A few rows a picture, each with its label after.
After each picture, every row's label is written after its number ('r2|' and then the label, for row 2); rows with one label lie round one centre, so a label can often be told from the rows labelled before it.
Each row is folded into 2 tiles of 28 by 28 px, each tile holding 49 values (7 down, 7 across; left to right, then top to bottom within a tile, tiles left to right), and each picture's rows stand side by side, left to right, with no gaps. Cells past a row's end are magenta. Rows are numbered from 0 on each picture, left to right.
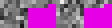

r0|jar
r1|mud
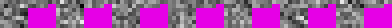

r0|jar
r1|mud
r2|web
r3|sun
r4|mud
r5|jar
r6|mud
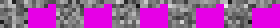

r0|sun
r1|mud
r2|mud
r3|web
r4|web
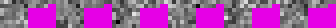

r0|mud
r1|sun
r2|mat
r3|web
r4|mat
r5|mud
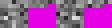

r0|sun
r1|jar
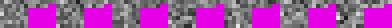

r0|mud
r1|mud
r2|sun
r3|jar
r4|sun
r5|mud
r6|mat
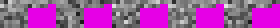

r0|web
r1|sun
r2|web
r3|web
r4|web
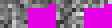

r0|sun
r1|mat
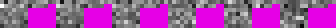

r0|web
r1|web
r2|web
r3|mud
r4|mud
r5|jar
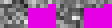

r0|mud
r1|jar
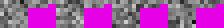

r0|mud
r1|mud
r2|web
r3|sun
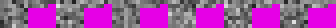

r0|sun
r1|web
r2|sun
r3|mud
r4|web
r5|web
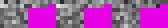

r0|web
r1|web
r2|sun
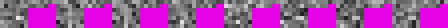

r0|jar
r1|sun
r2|sun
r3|sun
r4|web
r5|jar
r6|jar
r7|jar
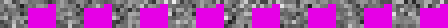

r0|sun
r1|sun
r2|mat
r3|mud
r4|mat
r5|web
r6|sun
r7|mud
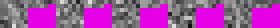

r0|sun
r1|mud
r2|mud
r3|jar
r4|sun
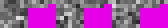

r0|jar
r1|sun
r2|web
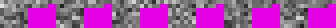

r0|web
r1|jar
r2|mat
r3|mud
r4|sun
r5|jar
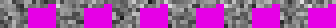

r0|sun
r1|web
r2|mat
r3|web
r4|web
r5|mat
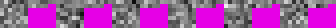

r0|mud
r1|jar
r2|mud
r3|sun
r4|web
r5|mud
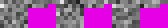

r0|web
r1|mud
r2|web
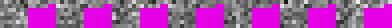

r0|mud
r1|web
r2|mat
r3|web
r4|sun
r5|web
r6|mat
